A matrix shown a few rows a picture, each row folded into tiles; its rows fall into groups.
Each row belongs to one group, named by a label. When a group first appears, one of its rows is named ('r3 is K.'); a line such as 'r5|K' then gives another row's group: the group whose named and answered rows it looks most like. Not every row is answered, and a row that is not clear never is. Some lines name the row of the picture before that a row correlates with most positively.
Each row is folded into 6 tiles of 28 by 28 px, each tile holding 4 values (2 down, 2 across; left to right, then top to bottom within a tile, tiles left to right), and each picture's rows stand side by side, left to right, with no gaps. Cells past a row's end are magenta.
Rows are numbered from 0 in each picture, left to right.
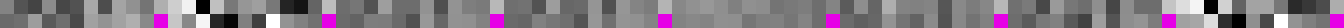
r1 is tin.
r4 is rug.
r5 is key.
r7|tin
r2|key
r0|key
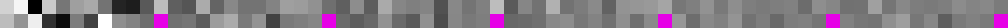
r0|tin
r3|key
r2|key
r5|rug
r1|rug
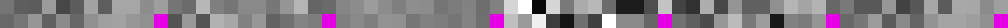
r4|rug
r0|key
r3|tin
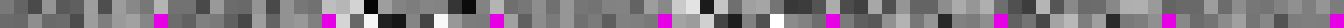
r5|rug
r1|key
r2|tin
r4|tin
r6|rug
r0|key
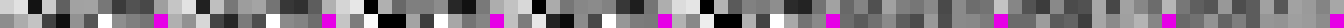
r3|tin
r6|key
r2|tin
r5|key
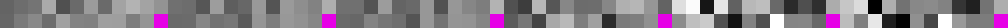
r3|rug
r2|key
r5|tin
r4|tin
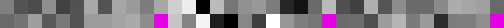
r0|key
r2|rug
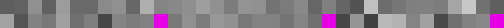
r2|rug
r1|rug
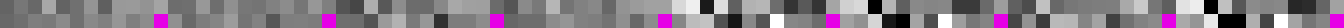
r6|rug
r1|rug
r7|tin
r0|key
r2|rug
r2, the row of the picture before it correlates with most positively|2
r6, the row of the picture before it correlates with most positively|2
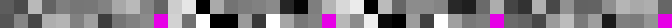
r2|tin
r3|rug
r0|rug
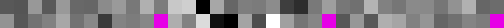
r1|tin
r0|rug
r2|rug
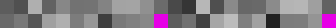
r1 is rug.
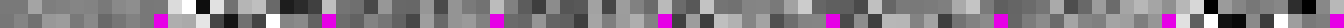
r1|tin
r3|key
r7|tin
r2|key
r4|rug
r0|rug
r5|rug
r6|key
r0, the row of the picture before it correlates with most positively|0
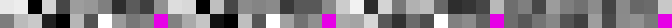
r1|tin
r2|tin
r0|tin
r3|key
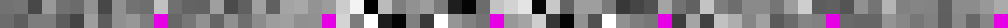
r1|key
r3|tin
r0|key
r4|rug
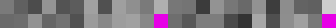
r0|key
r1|key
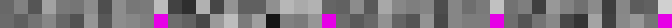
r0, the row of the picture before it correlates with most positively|1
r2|key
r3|key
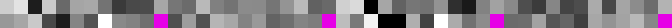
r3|key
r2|tin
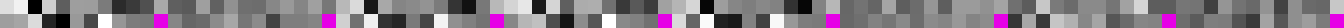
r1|rug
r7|key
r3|tin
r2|tin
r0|tin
